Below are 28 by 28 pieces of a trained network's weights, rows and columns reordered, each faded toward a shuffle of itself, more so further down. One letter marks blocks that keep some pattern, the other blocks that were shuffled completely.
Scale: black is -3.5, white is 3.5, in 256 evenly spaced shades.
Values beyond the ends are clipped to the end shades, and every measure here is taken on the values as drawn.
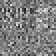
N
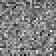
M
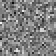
M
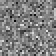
M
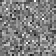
M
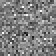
M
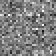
N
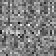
N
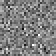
N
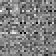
N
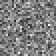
N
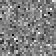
M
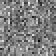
N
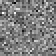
M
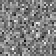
M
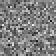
M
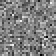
M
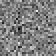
N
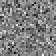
M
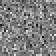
M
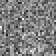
N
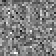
M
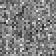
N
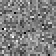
M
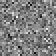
M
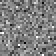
M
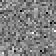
M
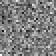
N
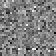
N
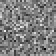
M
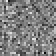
N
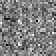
N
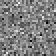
M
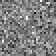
M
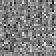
N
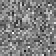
M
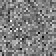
M
